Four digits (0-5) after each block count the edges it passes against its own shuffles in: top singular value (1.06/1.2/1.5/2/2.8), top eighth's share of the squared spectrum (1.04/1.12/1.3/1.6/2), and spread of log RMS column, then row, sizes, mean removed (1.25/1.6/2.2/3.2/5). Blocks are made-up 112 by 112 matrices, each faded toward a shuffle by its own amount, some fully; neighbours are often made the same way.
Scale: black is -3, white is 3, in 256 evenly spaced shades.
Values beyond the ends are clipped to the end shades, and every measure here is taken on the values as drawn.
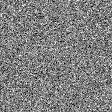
0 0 0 0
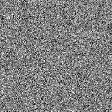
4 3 2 1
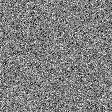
0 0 0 0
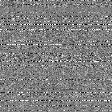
2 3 0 4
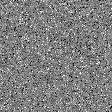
0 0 0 0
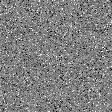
0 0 0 0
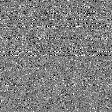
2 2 0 4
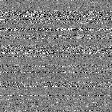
2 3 0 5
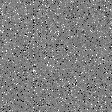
3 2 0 0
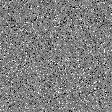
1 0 0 0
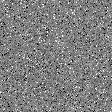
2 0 0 0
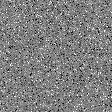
1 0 0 0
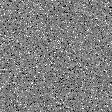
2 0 0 0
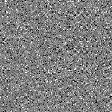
4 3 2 2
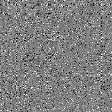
4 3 2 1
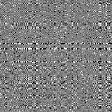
5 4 3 4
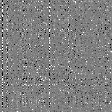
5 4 3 2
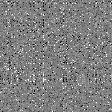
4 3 2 2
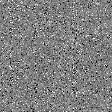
1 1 2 0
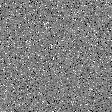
0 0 0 0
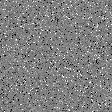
0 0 0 0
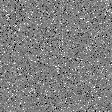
2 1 0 0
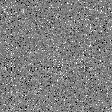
3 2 1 0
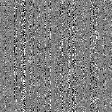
2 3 4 0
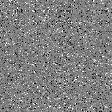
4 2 1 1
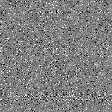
4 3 1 2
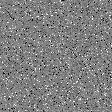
1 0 0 0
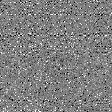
4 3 1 2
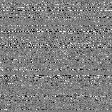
2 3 0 4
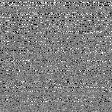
2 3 0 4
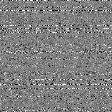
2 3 0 4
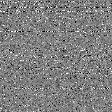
2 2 0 3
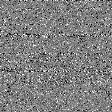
1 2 0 3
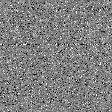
1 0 0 1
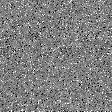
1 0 0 1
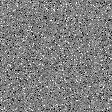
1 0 0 0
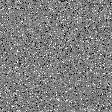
0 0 0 1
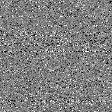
2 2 0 3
